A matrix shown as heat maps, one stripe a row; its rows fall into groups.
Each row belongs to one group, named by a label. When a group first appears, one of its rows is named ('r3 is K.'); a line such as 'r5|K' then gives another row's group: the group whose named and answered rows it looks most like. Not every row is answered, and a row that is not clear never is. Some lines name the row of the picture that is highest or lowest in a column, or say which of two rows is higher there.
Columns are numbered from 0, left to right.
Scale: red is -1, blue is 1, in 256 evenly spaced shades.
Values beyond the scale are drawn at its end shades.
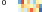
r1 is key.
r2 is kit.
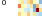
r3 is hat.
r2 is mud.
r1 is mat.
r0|kit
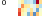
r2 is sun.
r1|key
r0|mud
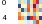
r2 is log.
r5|mud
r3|mat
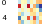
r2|kit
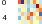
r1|mud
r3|kit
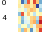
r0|log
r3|key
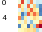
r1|hat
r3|log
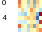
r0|mat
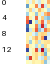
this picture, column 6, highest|9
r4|hat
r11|mat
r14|key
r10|log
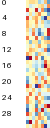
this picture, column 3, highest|21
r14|key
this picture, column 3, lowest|2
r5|hat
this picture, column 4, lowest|21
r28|sun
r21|sun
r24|hat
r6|hat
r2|hat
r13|sun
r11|kit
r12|key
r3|kit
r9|hat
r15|mud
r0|key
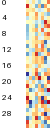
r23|hat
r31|hat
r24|mat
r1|mat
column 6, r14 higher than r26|Yes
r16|sun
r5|mud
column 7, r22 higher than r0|No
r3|hat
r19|kit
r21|mat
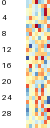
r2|mud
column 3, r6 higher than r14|No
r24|kit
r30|mud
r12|sun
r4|key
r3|mud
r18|sun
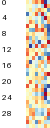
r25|hat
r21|hat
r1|mud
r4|mud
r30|sun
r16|sun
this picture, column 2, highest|7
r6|hat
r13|hat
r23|mud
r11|log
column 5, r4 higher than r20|Yes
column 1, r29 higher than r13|Yes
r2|kit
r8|key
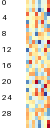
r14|kit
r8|sun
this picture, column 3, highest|8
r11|key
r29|sun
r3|hat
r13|key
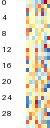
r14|hat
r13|hat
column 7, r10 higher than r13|No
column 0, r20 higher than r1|No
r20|log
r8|sun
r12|hat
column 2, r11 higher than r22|Yes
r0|mud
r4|mat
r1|kit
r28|key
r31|kit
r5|mat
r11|mud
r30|hat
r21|hat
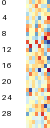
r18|key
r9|mud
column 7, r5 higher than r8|Yes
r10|hat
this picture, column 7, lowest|17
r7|hat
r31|mud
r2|kit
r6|sun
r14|kit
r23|key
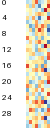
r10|kit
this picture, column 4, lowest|7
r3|kit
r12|sun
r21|sun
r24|mat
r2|mud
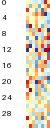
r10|log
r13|kit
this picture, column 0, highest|12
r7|kit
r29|mat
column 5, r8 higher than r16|Yes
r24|mat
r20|sun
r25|kit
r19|key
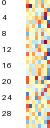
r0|mat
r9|hat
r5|kit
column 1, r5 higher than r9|No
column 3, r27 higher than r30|Yes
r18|kit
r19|hat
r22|mud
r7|mat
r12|kit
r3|mud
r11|sun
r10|mud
